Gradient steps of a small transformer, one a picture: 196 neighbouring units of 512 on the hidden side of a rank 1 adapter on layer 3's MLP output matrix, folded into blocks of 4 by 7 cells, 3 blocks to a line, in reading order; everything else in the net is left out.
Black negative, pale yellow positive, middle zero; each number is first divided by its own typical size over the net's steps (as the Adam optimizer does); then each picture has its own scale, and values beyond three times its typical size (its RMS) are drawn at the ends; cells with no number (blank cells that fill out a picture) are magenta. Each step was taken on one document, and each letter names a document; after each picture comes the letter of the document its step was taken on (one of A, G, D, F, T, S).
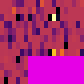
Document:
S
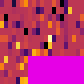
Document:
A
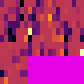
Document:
S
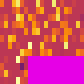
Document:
S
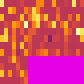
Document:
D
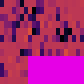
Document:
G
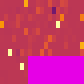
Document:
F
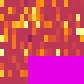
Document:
D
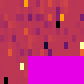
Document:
F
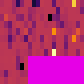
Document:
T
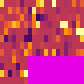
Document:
D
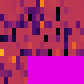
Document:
G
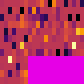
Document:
D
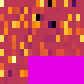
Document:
D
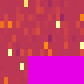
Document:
F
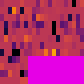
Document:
D
